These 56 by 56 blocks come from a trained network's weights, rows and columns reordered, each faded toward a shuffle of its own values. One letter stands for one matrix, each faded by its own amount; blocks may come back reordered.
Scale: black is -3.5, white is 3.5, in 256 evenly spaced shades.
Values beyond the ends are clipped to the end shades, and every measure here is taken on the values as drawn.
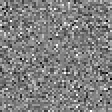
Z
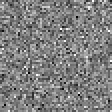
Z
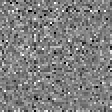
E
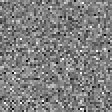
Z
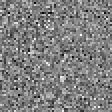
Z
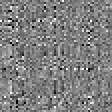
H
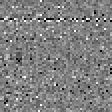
E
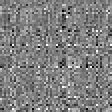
H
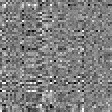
H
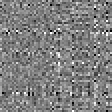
H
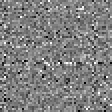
E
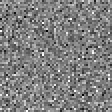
Z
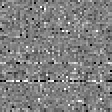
E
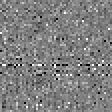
E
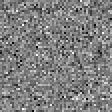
Z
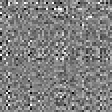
H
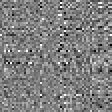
H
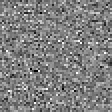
Z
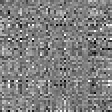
H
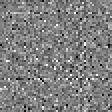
E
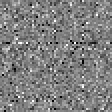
E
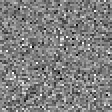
Z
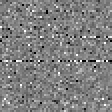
E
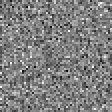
Z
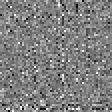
E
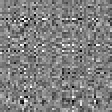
H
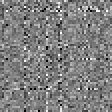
H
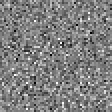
Z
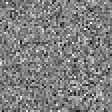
Z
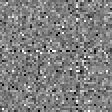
E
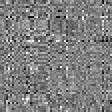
H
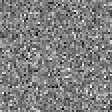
Z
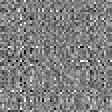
H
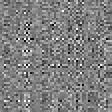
H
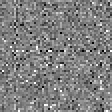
E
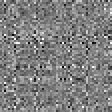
H
